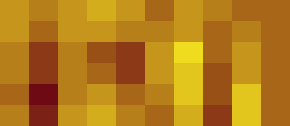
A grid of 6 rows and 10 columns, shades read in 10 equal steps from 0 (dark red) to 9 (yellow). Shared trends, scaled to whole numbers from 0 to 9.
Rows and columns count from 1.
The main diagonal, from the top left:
6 4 5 4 4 4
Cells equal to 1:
1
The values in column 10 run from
4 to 4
